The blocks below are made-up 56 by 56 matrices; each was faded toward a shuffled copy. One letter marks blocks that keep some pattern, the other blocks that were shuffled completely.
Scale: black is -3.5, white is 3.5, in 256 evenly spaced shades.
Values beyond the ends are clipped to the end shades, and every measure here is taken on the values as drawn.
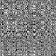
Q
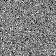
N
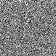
N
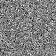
N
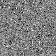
N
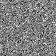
N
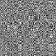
Q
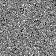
N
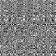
Q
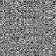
Q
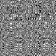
Q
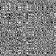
Q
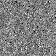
N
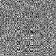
Q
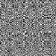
Q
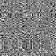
Q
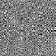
Q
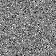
N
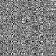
Q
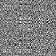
Q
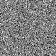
N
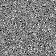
N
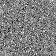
N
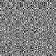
Q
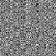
Q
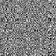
Q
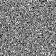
N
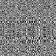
Q
